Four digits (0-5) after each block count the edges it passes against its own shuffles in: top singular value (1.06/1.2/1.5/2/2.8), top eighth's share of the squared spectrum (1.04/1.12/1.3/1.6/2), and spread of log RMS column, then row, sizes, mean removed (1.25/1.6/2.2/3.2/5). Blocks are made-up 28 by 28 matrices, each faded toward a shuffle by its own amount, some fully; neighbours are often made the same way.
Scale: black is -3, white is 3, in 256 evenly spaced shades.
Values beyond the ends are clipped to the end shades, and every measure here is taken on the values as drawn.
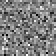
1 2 0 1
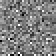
3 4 1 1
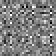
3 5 2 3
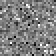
0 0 0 0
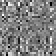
3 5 2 2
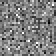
0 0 0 0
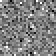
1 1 0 0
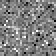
0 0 0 0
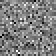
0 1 0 0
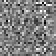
3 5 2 2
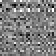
4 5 2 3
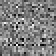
3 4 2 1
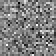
2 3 1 0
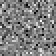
2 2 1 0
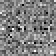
3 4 1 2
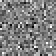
3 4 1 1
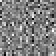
3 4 2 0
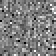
2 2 0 0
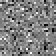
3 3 1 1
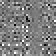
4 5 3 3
